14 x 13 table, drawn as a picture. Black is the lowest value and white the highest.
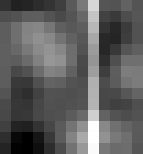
Odd lines: column 9. Ninth with the highest average: bottom middle. Ninth with the lowest average: bottom left.
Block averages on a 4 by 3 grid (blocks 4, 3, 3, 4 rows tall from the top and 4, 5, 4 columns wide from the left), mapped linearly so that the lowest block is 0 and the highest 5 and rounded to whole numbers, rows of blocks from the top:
3 4 2
4 5 3
2 4 3
0 5 4
